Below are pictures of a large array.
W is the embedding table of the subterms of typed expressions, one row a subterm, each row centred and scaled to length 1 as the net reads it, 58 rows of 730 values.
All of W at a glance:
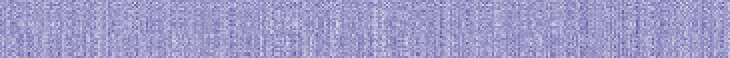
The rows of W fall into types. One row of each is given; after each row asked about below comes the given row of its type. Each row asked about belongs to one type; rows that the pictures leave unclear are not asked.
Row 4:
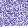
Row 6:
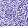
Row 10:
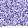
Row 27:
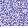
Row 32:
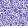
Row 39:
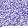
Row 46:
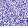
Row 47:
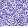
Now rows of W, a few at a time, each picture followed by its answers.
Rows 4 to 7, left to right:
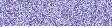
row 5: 46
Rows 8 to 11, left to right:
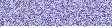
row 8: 46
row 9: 47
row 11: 32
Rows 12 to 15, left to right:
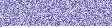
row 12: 4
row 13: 27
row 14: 46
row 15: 32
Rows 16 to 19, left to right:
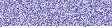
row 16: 4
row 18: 27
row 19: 10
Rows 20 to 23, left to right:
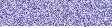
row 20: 47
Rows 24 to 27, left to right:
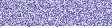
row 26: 10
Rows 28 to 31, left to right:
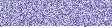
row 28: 27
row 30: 47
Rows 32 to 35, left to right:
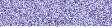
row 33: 46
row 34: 4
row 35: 6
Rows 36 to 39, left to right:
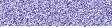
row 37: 39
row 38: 27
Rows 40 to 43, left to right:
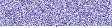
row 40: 6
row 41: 47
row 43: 47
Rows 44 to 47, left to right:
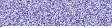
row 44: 39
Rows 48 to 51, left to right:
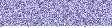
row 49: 27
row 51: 4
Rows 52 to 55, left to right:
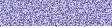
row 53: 46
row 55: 27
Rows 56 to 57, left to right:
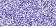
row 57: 46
